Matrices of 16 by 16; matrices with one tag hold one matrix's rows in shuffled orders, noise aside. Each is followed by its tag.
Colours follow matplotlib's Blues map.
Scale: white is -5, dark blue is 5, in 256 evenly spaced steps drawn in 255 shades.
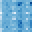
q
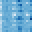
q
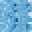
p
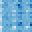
q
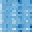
q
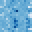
p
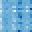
q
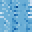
p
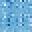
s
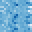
p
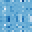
s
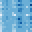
q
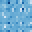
s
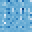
s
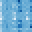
q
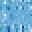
s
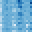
q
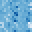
p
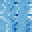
p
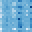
q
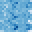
p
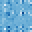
s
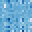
s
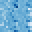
p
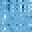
s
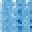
q
